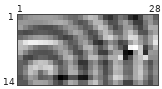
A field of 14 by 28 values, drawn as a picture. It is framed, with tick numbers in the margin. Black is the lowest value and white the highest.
Rings spread out from the bottom left. An odd patch, rougher than its surroundings, sits in the middle right. Neither half mirrors the other. There is no overall slope. No row or column stands out. The middle right is the roughest part.
